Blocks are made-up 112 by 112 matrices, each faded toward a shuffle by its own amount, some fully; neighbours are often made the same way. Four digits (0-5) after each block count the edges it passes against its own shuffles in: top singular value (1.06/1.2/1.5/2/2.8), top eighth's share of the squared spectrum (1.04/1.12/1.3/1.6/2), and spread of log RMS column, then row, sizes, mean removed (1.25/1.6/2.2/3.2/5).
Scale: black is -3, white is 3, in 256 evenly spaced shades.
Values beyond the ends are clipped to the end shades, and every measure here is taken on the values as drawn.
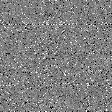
2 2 1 2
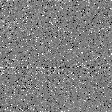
3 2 1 1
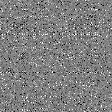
4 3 1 2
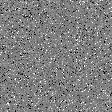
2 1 0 0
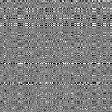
5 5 3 4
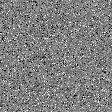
1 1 0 0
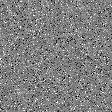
2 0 0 0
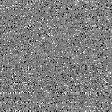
4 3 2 2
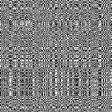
5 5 4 4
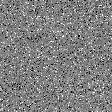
3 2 0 0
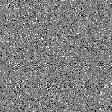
4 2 1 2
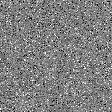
3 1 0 0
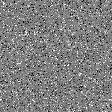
3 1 0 0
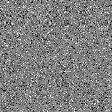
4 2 0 1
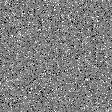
2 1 0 0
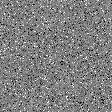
0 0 0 0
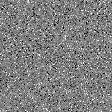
3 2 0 0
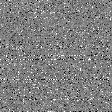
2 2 0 3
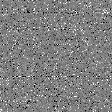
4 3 1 2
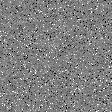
1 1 0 0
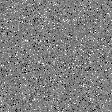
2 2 1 0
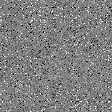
3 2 1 1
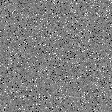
2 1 0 0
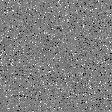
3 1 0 1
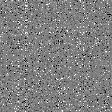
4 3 2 1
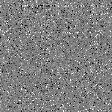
3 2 1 1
